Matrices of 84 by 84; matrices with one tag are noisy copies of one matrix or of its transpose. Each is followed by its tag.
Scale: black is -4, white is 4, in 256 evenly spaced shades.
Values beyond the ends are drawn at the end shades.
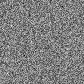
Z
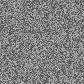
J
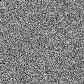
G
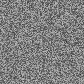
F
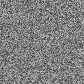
J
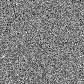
F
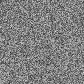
Z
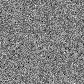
J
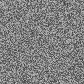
G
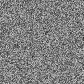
J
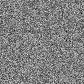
J
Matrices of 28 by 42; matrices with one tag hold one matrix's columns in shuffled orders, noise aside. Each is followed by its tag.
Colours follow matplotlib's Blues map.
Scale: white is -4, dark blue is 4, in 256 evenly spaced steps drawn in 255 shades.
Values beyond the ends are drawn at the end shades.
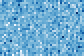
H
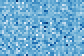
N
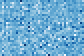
N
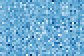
N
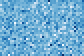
N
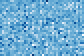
N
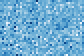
N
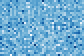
N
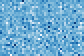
N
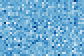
N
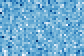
H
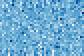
H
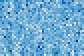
H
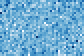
H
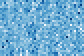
H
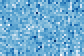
H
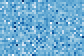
N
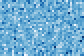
H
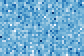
H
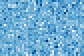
H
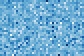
N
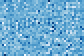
N
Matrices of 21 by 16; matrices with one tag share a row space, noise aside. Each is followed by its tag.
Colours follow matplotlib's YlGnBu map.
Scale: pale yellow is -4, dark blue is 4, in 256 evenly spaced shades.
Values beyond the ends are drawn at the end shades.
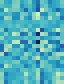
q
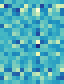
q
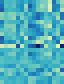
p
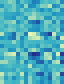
p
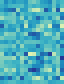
p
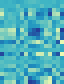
p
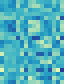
p
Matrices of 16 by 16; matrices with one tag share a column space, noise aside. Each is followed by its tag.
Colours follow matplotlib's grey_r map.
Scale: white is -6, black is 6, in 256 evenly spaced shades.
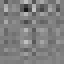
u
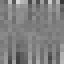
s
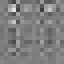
u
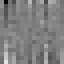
s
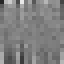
s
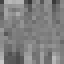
s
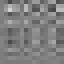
u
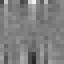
s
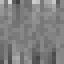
s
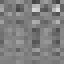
u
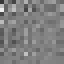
u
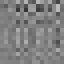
u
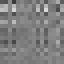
u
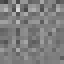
u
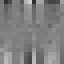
s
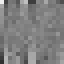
s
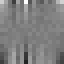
s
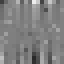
s
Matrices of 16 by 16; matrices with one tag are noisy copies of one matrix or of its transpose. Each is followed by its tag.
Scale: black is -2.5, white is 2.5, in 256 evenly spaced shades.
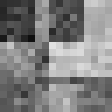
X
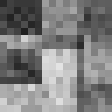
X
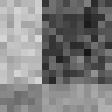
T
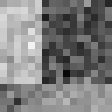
T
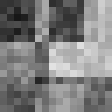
X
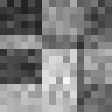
X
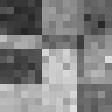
X
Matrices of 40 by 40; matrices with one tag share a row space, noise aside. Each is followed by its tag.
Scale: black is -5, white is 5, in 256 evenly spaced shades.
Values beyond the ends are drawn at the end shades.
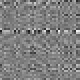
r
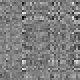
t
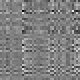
t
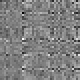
t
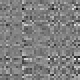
t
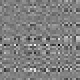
r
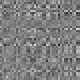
r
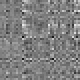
t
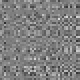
r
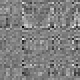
t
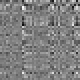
t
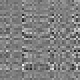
t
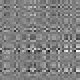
r
